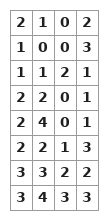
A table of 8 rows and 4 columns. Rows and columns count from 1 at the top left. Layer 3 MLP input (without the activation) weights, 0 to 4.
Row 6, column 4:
3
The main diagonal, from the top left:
2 0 2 1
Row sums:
5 4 5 5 7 8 10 13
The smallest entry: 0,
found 5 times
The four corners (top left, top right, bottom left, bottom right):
2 2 3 3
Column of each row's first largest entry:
1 4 3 1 2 4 1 2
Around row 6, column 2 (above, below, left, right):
4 3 2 1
